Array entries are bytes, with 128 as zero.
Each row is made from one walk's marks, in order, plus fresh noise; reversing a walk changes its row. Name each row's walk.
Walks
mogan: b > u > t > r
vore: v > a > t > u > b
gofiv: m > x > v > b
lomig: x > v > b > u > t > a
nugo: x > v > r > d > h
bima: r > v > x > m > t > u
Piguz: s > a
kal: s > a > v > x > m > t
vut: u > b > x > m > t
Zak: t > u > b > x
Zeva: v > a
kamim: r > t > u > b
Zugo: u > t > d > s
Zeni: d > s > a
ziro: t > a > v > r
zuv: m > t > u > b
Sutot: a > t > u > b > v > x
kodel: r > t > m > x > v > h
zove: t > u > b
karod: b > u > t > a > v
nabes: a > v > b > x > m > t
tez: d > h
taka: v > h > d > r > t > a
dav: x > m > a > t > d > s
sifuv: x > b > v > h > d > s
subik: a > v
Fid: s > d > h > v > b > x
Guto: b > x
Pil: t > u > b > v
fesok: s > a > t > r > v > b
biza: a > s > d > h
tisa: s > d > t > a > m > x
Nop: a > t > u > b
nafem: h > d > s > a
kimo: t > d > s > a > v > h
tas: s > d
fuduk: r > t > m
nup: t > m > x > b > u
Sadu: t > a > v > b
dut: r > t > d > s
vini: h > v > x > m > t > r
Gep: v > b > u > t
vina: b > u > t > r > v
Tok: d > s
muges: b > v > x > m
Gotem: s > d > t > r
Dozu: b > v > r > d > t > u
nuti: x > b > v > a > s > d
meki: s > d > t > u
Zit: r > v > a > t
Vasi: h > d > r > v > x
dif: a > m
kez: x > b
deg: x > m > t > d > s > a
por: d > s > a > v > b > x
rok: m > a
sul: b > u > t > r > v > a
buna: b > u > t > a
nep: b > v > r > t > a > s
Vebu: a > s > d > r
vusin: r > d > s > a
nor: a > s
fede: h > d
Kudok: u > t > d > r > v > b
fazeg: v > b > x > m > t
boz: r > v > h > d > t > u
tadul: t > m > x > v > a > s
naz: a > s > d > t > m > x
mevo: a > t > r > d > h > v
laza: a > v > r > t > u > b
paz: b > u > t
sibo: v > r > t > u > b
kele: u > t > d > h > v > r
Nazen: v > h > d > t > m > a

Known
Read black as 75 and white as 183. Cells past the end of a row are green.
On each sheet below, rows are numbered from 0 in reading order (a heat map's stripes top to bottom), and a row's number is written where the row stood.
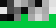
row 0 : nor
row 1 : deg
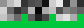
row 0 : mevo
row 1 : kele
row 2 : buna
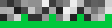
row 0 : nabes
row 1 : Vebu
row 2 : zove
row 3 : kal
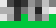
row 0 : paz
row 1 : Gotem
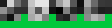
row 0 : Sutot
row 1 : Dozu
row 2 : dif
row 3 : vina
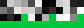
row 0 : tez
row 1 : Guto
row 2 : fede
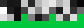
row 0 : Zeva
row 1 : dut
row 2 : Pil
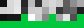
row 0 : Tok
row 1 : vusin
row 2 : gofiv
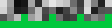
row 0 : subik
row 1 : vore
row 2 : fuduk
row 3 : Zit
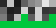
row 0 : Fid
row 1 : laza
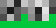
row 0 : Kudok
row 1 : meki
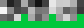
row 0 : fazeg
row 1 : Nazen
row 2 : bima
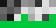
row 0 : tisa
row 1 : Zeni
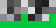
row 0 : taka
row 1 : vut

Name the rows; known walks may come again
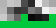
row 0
mevo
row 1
tez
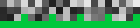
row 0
biza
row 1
por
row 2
Nop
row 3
mogan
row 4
kamim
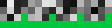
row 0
Zak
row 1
sibo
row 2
vut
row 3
Kudok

